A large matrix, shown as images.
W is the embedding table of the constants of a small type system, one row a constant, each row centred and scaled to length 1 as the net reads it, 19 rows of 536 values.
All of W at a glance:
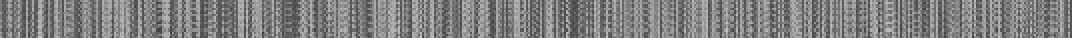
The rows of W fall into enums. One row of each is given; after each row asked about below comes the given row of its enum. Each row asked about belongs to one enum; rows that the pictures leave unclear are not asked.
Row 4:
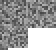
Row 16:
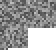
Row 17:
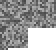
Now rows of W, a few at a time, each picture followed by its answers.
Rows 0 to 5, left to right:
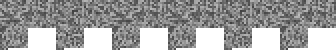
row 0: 17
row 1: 4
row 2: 17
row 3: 17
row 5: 17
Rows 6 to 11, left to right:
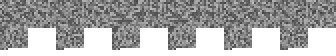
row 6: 16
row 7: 4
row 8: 17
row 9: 17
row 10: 16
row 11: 4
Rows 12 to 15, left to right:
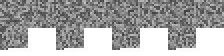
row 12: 17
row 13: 16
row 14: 4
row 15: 4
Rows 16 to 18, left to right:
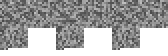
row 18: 16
